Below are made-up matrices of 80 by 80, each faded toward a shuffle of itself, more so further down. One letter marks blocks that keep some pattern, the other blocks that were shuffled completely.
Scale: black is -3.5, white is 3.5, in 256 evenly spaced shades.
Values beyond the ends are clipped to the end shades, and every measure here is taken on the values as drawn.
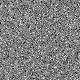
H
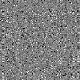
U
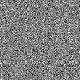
U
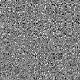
U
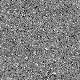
H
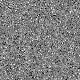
H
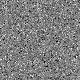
H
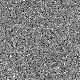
H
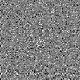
U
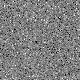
H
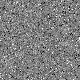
H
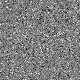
H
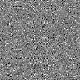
U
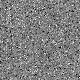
H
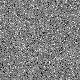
H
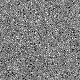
H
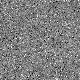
H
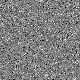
H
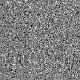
U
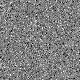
H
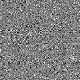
U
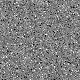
H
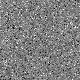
H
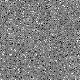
U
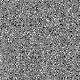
U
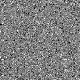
U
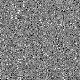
U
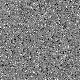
H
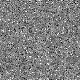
U
